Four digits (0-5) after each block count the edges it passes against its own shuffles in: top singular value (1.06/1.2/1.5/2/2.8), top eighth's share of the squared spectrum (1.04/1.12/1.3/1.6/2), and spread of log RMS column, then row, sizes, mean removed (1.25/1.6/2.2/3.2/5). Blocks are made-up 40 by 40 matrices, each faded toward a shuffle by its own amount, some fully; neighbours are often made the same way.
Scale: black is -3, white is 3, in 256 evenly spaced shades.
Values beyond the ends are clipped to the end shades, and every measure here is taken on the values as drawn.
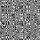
4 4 3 2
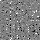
3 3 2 0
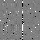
4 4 1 0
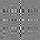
5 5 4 3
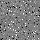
1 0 0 0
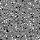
3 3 1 0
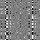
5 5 3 2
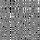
4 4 3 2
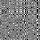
4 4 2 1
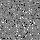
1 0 0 0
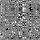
4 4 2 1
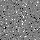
1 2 1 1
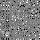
3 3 1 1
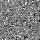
0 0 0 0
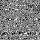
1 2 0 2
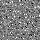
0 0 0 0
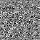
1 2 0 3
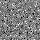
0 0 0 0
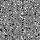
2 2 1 0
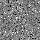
0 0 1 0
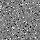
1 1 0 0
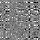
4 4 2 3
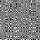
4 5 3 3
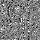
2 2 2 0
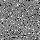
2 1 0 0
